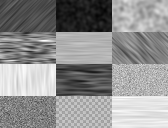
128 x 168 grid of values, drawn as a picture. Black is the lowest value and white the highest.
The table splits into 4 rows of 3 panels. Panel 1,1: low, slanting up to the right, faint in contrast. Panel 1,2: very low, blotchy, faint in contrast. Panel 1,3: high, blotchy. Panel 2,1: middling, streaked across, strong in contrast. Panel 2,2: high, streaked across, faint in contrast. Panel 2,3: middling, slanting down to the right. Panel 3,1: very high, streaked downward, faint in contrast. Panel 3,2: low, streaked across. Panel 3,3: high, fine-grained. Panel 4,1: middling, fine-grained. Panel 4,2: high, checkered. Panel 4,3: very high, streaked across, faint in contrast.
